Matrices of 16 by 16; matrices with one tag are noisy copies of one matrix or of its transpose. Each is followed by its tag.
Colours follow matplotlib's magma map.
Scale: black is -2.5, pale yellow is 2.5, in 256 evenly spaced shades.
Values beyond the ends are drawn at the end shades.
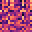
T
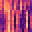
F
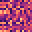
T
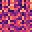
T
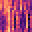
F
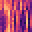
F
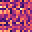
T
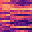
F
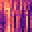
F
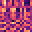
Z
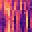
F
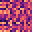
T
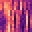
F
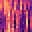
F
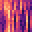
F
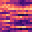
F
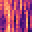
F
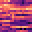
F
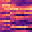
F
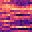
F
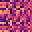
T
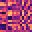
Z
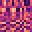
Z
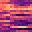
F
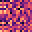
T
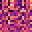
T
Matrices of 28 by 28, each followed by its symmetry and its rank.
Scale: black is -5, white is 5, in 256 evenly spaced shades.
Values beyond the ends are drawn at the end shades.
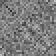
symmetric, full rank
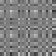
symmetric, rank one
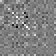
symmetric, rank five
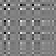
symmetric, rank one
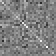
symmetric, rank five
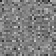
neither, rank five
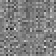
neither, rank five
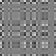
symmetric, rank one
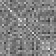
symmetric, rank five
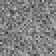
symmetric, full rank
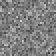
symmetric, full rank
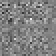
neither, rank five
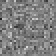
neither, rank five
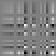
symmetric, rank one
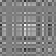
symmetric, rank one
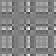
symmetric, rank one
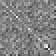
symmetric, rank five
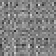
neither, rank five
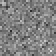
symmetric, full rank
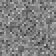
symmetric, full rank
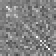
symmetric, rank five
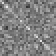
symmetric, rank five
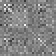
symmetric, rank five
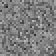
symmetric, full rank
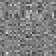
neither, rank five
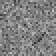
symmetric, full rank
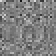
neither, rank five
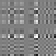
symmetric, rank one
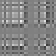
symmetric, rank one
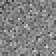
symmetric, full rank
